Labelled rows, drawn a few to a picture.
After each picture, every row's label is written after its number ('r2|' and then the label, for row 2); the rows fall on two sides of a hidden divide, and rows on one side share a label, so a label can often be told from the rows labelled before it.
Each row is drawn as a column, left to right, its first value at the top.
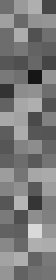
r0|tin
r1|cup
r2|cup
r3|tin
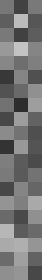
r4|cup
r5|tin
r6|cup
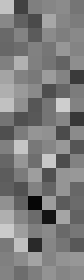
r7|cup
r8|cup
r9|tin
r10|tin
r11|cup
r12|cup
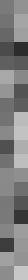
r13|tin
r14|tin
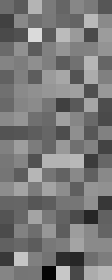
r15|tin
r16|tin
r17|cup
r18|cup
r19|tin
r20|cup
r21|tin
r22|tin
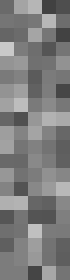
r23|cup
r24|cup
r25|cup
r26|tin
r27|tin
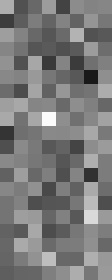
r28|cup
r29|cup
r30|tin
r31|tin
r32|tin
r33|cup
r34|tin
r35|tin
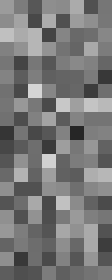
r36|cup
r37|cup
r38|cup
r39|tin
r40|cup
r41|cup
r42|cup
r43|cup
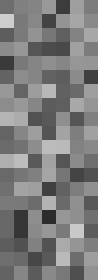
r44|tin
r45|tin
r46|cup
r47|cup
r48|tin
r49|cup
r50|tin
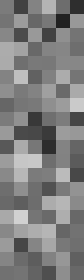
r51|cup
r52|tin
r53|cup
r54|cup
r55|cup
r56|cup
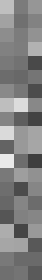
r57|cup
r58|cup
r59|cup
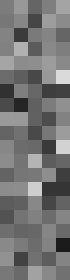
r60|tin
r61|tin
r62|tin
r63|cup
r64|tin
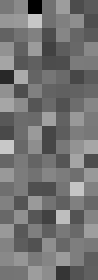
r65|cup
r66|tin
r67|tin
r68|tin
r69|cup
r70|tin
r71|cup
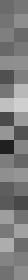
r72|cup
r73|cup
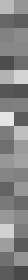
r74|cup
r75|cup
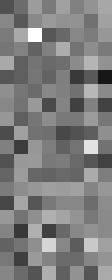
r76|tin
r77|cup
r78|cup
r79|tin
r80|cup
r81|tin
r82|cup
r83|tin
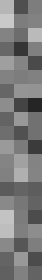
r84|cup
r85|tin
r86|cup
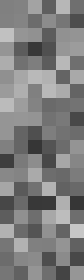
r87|cup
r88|cup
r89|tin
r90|tin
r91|cup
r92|cup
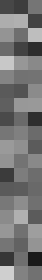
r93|tin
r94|tin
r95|cup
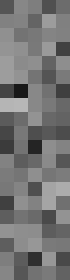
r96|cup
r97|cup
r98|cup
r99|tin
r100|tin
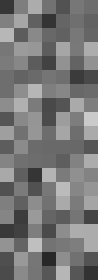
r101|cup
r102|tin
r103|cup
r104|cup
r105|tin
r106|cup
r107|cup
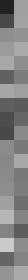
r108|cup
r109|tin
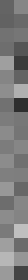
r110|tin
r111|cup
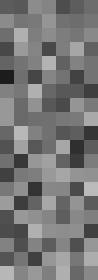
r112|tin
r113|tin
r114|cup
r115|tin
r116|tin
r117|cup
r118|tin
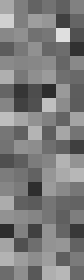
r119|tin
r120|tin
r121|tin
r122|tin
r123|cup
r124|tin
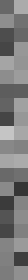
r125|tin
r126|cup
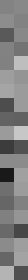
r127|tin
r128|cup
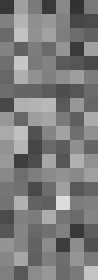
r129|tin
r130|cup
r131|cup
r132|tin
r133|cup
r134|tin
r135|tin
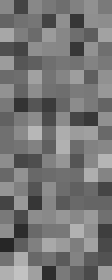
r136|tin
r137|tin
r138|tin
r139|cup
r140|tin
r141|cup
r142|cup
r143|tin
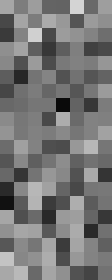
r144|tin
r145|tin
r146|cup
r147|tin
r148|tin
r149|cup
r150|tin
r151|tin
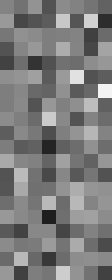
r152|tin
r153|cup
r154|cup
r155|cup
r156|tin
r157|cup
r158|tin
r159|cup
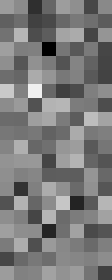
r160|cup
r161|cup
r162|tin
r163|tin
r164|cup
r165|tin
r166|tin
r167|cup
